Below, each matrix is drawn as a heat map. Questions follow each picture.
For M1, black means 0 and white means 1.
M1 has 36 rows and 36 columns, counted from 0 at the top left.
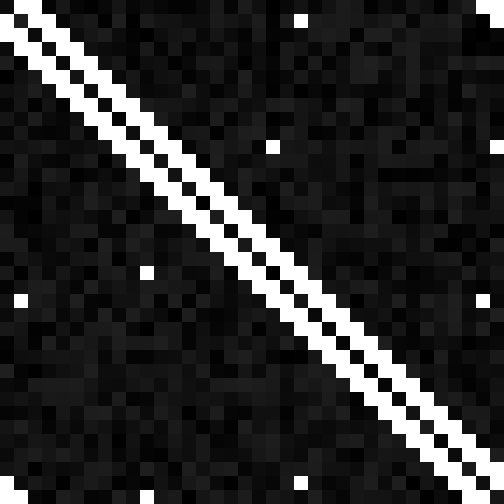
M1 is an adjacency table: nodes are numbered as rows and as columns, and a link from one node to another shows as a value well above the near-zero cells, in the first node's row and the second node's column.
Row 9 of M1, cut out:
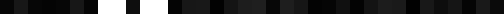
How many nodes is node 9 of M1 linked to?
4
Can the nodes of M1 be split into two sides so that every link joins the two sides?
no
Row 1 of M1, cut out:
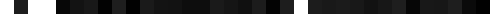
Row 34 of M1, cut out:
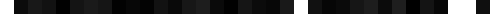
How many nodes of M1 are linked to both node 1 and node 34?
3
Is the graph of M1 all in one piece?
yes
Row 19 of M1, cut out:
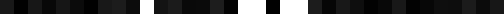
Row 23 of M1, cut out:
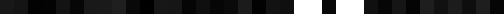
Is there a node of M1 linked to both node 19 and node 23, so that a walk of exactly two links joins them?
yes
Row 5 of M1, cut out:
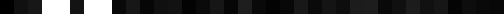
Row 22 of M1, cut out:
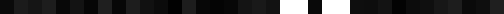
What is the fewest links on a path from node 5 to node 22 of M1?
4
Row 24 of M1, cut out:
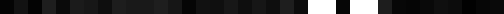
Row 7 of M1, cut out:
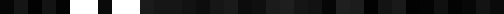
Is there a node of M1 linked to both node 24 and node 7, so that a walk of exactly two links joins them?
no
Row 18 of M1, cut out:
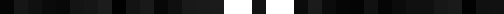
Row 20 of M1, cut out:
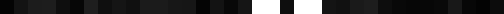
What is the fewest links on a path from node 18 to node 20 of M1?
1
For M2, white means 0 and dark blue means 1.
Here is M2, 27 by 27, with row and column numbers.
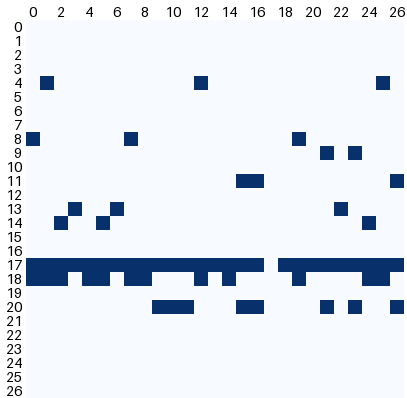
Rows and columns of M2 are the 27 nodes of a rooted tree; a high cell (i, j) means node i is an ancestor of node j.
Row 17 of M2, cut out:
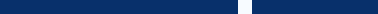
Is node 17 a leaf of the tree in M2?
no
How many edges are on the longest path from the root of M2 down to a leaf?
3
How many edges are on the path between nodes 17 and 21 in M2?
3
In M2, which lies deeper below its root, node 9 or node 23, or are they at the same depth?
node 23
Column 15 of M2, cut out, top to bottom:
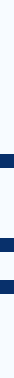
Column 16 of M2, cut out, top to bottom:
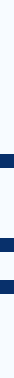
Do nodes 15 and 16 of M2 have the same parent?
yes
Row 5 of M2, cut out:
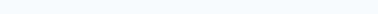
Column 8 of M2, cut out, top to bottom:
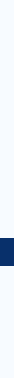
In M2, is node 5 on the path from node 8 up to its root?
no
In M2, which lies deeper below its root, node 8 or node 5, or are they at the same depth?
node 5
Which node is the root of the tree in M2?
17
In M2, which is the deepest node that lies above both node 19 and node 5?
18
